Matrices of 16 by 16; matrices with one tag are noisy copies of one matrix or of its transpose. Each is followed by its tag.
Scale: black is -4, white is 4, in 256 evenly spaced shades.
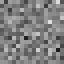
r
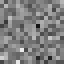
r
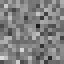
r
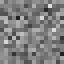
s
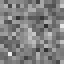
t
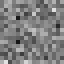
t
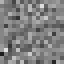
s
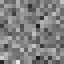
r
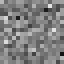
s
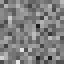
r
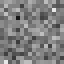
t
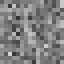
t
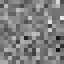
r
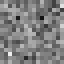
t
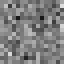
t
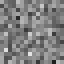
s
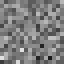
r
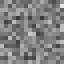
t
